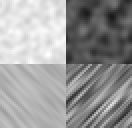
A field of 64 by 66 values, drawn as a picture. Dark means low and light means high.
It is made of 2 by 2 panels. Panel 1,1: very high, blotchy, faint in contrast. Panel 1,2: low, blotchy. Panel 2,1: high, slanting down to the right, faint in contrast. Panel 2,2: middling, slanting up to the right, strong in contrast.
